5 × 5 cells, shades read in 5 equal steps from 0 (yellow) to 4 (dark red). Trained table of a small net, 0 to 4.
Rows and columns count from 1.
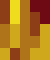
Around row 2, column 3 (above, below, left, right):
2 2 0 3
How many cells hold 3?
5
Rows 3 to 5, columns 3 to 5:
2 3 1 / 2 2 1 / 2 1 1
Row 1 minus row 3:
1 -1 0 1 3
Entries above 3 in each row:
2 1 0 0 0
